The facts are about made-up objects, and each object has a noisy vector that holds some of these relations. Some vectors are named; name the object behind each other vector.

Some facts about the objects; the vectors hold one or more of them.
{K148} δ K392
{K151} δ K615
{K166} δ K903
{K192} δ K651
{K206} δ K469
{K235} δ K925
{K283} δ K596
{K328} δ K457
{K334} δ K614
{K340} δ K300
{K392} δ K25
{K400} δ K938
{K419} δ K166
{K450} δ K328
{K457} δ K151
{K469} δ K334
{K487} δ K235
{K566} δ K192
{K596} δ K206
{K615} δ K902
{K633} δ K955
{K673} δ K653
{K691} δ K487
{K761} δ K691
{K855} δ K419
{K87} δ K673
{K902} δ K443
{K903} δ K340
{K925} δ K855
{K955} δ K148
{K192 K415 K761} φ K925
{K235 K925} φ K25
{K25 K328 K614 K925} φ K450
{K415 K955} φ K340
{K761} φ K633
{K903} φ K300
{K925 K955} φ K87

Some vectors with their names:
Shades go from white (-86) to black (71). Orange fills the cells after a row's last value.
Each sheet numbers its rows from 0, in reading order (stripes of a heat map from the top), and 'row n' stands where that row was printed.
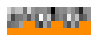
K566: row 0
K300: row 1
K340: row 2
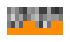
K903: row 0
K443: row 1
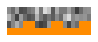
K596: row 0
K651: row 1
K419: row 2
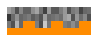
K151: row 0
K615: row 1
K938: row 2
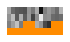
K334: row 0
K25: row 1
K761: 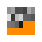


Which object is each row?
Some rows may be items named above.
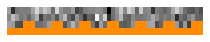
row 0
K392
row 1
K566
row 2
K283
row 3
K300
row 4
K192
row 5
K148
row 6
K328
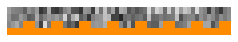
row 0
K400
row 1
K443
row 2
K691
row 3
K87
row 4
K457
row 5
K192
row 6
K566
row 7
K955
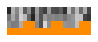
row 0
K673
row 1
K902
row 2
K87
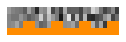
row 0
K400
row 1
K653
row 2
K614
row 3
K450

